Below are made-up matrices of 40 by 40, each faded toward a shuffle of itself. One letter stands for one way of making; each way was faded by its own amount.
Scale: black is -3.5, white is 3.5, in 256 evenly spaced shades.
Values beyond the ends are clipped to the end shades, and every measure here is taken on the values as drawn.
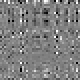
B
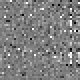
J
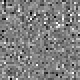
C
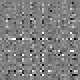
B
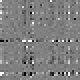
B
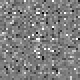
C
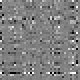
B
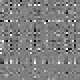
B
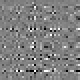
B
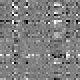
B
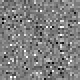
J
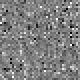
C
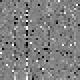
J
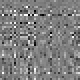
B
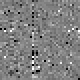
J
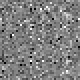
J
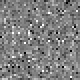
C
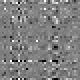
B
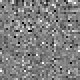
C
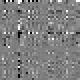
B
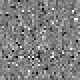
C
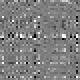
B
